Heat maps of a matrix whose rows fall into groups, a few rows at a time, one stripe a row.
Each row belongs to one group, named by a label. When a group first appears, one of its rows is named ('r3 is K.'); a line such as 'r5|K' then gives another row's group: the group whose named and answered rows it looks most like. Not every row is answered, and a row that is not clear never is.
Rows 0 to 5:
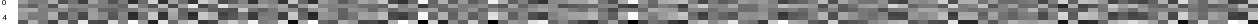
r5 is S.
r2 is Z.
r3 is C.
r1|S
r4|C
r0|C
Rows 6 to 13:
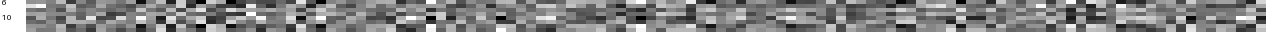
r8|S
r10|S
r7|Z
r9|Z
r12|C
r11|S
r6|C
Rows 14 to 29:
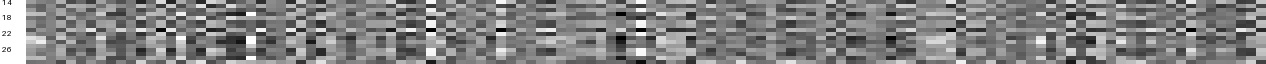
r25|Z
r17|Z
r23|Z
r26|C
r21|S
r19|C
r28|Z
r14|C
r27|C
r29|S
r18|S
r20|C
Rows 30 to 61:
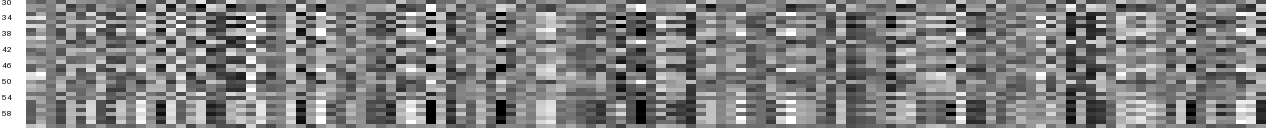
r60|S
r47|S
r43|S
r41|Z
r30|S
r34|Z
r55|S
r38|S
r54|Z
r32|C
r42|S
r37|S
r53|S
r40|C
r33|S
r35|S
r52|Z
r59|S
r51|Z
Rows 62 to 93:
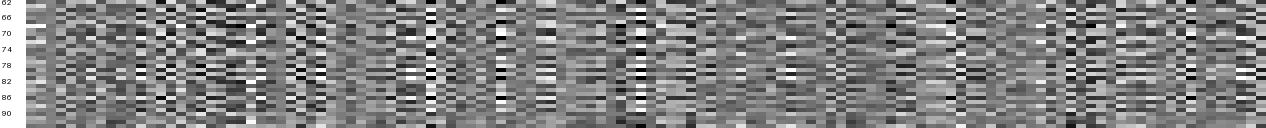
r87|C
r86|S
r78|C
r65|S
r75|S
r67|S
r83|C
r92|Z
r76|C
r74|S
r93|S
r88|Z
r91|Z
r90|S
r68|Z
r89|C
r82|Z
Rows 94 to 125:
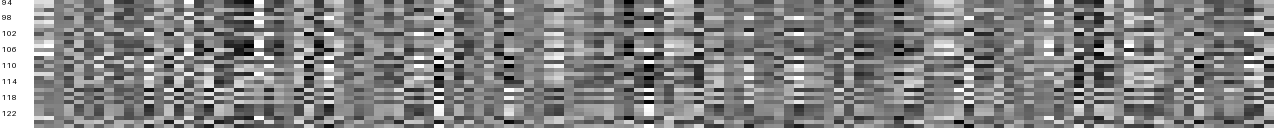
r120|C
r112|Z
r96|C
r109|C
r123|Z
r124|S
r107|Z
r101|C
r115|S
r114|S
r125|C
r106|C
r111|S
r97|Z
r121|C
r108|S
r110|S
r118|C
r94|Z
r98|S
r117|S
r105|Z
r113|S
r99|Z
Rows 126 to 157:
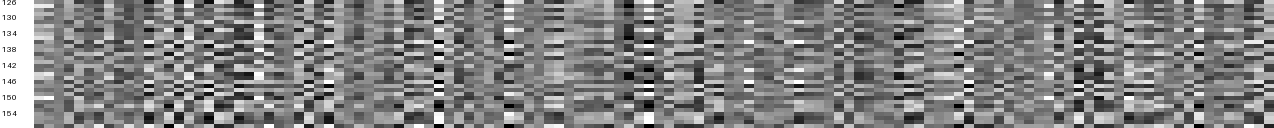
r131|S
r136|S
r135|Z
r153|S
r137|C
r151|S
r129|Z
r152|S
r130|C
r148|S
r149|C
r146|S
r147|C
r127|Z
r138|Z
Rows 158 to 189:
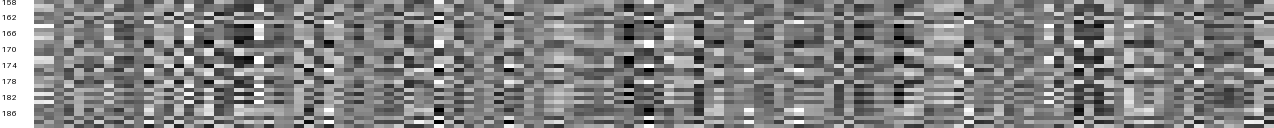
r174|C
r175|S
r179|Z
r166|Z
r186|S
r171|S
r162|C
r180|S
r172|Z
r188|S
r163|S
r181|Z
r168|C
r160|Z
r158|C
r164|Z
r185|S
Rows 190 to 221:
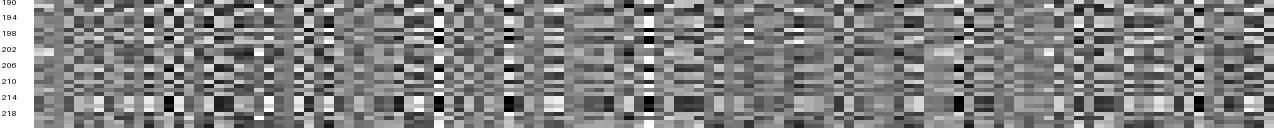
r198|C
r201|C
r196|C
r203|Z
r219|Z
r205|C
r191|Z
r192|S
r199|S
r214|S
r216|S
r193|S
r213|C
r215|S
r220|C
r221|C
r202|Z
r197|S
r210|S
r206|S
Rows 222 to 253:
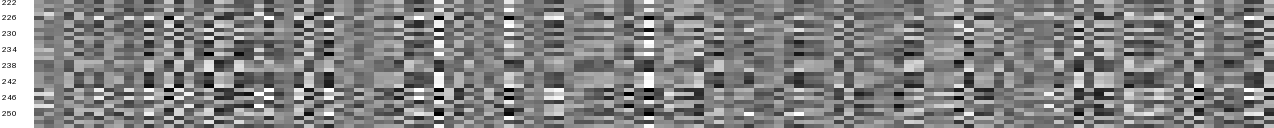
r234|Z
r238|S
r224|C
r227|C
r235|C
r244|S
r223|Z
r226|S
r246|S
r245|Z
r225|Z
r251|C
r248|Z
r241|C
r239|S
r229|S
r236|Z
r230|C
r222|C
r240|C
